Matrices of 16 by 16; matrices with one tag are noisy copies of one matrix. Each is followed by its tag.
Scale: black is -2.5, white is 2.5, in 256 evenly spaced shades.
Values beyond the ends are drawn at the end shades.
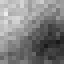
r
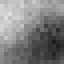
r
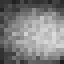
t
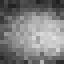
t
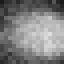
t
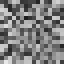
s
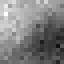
r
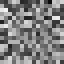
s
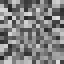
s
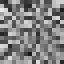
s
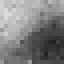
r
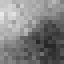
r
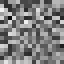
s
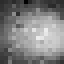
t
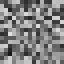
s
